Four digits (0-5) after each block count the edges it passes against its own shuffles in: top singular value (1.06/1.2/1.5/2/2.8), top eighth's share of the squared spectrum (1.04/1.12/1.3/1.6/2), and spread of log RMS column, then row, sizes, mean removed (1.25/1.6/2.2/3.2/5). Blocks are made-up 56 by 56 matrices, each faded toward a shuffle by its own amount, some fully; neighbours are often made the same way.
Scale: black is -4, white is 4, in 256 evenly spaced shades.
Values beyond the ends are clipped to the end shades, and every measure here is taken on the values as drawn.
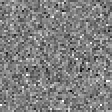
0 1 0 0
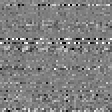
3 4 0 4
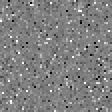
0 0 0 0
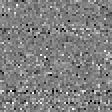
2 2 0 2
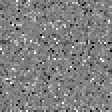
1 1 0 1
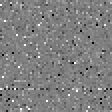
2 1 0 0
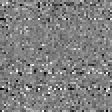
2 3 0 3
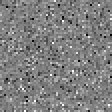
0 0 0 0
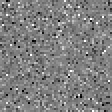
0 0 0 0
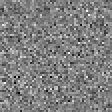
1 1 0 2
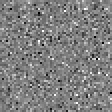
3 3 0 1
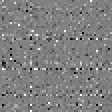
4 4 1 2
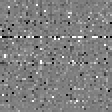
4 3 0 2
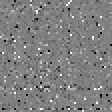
3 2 1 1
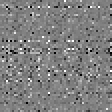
4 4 2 3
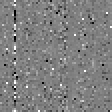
3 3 2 0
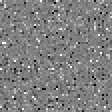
2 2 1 0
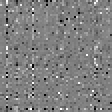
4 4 2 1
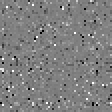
2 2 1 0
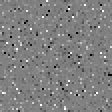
0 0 0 0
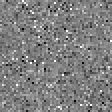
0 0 0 0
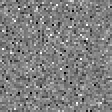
0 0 0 0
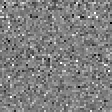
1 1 0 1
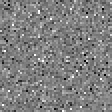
0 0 0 0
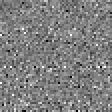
1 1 0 2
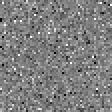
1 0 0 0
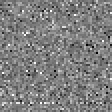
1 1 0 2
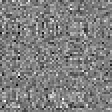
4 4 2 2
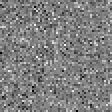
1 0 0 0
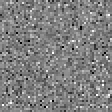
2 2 0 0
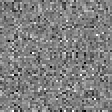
4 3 2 2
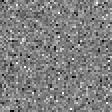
2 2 0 0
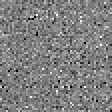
3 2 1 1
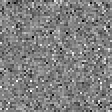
1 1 0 0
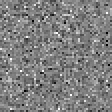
2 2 0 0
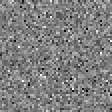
2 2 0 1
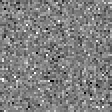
2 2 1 1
